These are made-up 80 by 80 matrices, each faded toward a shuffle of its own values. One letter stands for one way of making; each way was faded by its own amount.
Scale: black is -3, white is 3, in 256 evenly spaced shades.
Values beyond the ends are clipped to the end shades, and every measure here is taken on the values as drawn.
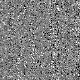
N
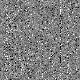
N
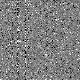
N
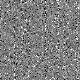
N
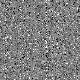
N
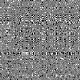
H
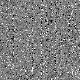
N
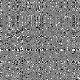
H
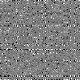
H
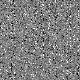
N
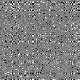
H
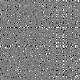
H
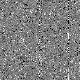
N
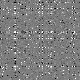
H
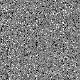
N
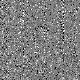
N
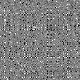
H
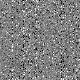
N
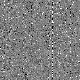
N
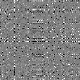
H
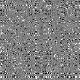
H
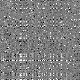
H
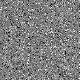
N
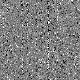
N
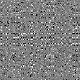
H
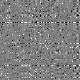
H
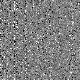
N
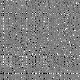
H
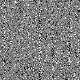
N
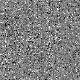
N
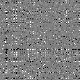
H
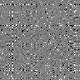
H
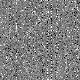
N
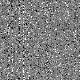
N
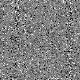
N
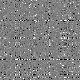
H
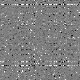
H
